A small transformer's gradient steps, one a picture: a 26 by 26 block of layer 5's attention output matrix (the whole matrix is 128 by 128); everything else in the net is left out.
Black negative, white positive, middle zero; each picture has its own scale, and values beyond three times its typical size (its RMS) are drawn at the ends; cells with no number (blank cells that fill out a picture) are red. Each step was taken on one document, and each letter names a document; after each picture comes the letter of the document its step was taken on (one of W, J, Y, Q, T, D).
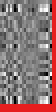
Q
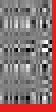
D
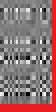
D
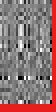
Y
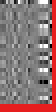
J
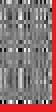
Y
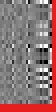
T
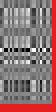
D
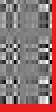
Q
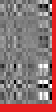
J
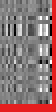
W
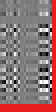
Q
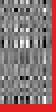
D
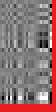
T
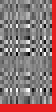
D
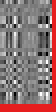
J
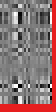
Y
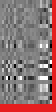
W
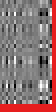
W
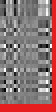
Q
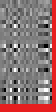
Q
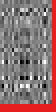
D
